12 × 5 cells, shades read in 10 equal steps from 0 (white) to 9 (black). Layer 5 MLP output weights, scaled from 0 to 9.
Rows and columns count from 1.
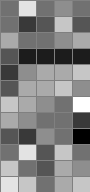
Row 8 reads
3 4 5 5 7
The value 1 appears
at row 1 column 2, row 10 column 2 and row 12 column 1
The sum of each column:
51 50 60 46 55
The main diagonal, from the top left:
5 7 5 8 2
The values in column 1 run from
1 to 7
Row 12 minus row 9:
-5 -5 1 -2 -7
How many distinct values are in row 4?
2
